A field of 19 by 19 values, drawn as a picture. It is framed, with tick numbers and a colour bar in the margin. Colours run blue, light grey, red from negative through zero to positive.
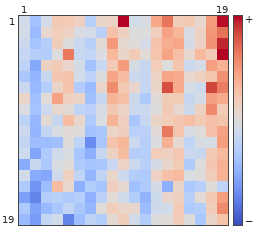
The ninth with the lowest average is the bottom left. Upright stripes repeat 4 times across the table. The top right is the ninth with the highest average. Values rise toward the top right.
